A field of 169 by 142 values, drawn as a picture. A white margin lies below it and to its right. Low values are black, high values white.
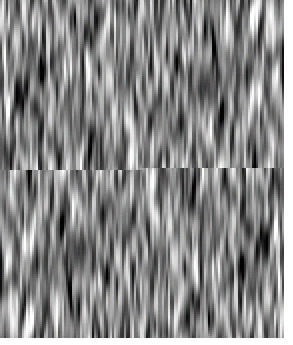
Streaks run downward. It looks the same turned upside down. The histogram is bell-shaped. No overall slope runs across the table.
